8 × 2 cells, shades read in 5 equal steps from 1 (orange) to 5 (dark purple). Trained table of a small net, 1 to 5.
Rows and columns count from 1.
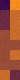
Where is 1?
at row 1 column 2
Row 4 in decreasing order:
3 2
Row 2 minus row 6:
1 0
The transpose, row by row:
5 4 4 3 3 3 3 2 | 1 2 2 2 3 2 3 4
